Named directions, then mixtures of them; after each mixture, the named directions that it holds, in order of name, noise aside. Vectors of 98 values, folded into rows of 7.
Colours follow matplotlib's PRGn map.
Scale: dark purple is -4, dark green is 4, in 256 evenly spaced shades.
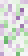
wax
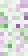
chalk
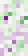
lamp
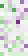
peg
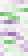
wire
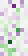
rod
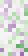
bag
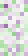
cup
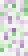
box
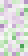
bag, cup, wax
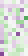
lamp, rod, wax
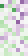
chalk, cup, peg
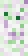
box, wax, wire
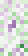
bag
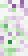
chalk, peg, rod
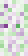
chalk, cup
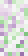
bag, wax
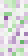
bag, lamp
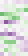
wire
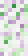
box, wax, wire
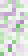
chalk, lamp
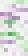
wire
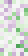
bag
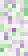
box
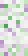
cup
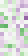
chalk
